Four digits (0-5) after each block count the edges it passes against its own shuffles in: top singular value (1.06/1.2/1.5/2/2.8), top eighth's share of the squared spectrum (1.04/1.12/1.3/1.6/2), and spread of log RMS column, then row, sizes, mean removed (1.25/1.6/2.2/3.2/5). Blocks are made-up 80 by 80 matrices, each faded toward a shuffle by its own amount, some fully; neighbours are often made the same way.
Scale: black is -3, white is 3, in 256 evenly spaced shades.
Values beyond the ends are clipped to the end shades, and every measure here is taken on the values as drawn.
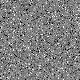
0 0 0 0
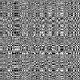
5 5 3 4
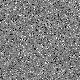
1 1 0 0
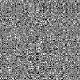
4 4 2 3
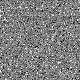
1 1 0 0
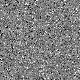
2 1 0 0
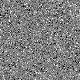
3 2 0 0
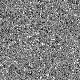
1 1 0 0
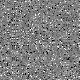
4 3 1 1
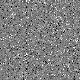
3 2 1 0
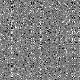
4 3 2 1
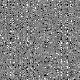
4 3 2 1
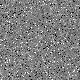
1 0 0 0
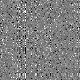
4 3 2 1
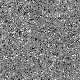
1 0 0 0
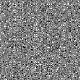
4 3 2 2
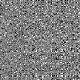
4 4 2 2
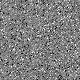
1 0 0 0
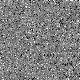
2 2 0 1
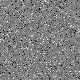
0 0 0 0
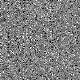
2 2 2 0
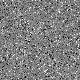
1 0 0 0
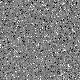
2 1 0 0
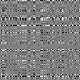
5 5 3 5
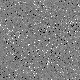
0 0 0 0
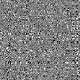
4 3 2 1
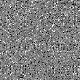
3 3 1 1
